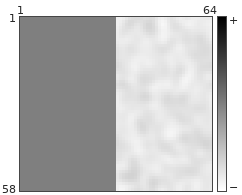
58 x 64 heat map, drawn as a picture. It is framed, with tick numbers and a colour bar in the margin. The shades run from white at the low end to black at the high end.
It is made of 1 by 2 panels. Panel 1,1: middling, flat. Panel 1,2: very low, blotchy, faint in contrast.
